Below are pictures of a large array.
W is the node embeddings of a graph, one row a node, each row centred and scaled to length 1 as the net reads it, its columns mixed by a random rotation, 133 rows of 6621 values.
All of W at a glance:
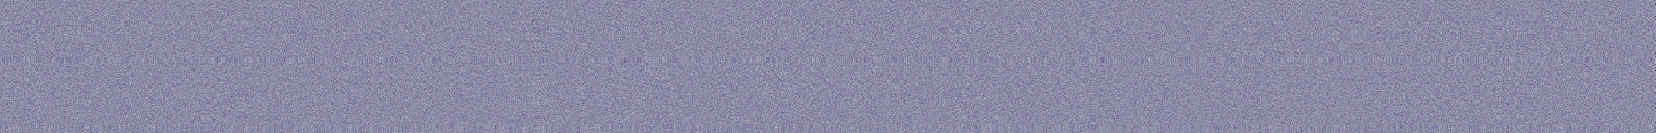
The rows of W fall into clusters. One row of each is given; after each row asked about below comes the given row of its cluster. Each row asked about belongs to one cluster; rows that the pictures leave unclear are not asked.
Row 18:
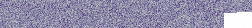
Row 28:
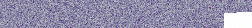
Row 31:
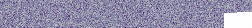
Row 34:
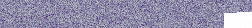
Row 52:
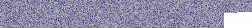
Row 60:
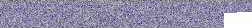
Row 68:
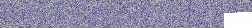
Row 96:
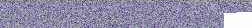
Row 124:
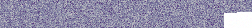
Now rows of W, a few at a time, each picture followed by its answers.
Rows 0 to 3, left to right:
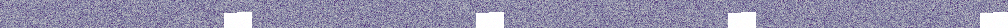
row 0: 18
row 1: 96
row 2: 60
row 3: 52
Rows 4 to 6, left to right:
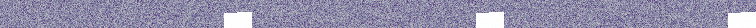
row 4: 52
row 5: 34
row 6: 60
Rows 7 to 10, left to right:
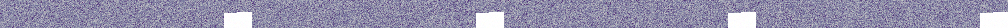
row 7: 28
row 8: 18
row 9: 124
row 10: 31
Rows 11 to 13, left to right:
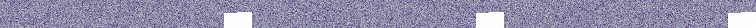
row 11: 96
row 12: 28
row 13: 28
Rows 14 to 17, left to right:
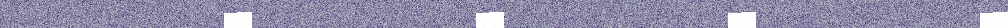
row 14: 96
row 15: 124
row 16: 52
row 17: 34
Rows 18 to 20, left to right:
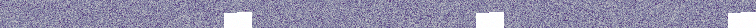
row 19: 52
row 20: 28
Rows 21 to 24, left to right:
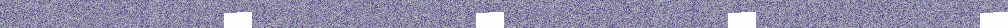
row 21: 68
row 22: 68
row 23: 68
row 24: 31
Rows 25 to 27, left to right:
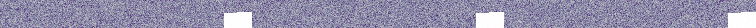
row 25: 60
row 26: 96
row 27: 18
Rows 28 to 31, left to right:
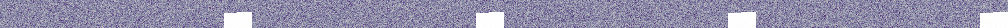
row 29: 28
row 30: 31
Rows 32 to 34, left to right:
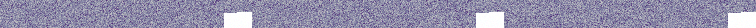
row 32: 18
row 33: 18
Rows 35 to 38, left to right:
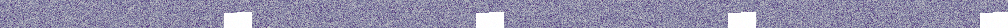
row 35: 68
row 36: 31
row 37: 34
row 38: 18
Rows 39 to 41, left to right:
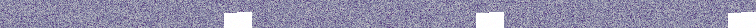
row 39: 34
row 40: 52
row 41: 31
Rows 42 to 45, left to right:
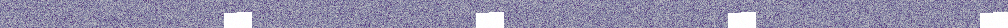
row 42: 60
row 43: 96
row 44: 68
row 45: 124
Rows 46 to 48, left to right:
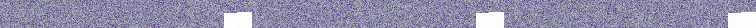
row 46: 96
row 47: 28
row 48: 124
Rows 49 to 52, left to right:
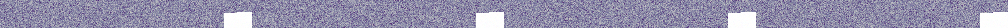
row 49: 68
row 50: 60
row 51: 28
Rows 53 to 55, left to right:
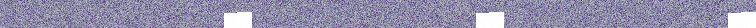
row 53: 52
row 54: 96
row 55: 18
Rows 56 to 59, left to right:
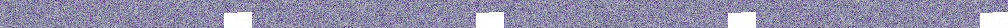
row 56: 52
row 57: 60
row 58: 60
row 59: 60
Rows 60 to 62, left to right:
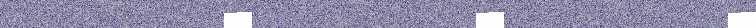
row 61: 60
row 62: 60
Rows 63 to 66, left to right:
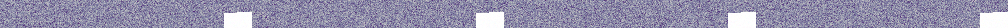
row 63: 34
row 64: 124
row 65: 18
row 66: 60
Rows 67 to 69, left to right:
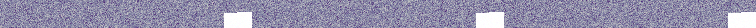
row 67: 52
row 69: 52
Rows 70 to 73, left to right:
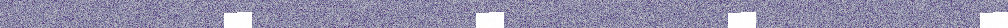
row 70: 52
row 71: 60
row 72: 34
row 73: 18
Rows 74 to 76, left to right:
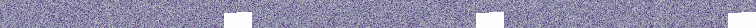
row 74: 28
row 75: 18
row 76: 68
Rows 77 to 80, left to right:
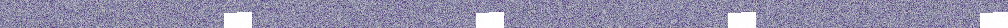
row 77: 34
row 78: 60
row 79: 52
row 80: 124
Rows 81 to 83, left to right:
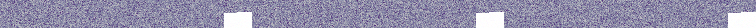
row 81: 96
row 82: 31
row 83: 34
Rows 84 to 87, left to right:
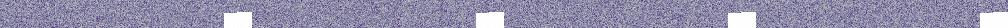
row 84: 34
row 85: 68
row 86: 52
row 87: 68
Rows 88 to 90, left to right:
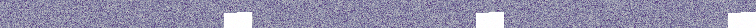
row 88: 96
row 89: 18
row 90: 60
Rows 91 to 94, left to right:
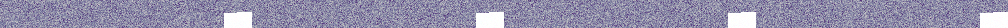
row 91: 18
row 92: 52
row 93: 96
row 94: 31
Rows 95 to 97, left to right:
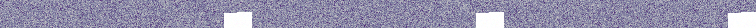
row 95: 18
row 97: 68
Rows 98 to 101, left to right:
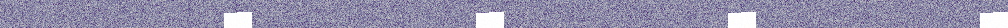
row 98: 68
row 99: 34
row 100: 31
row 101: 34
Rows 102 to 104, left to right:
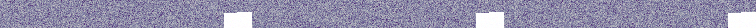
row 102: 96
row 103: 34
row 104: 124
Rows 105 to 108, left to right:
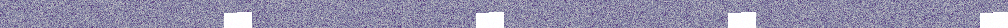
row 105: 60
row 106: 68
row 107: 96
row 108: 52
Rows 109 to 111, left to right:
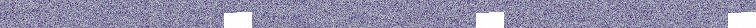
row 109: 68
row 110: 34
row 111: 31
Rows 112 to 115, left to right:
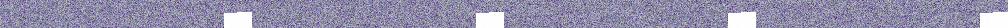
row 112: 124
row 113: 96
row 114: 34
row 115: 18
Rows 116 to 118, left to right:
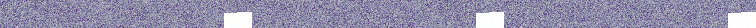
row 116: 31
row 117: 18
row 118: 31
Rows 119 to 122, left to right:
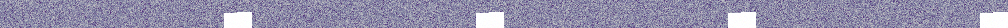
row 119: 68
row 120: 28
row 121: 124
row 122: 52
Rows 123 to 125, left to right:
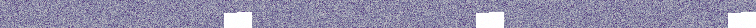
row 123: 96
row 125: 18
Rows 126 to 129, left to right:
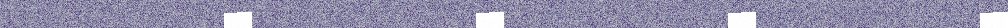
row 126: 124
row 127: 124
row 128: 124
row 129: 68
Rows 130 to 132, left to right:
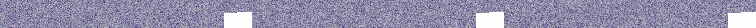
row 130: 52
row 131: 124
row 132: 34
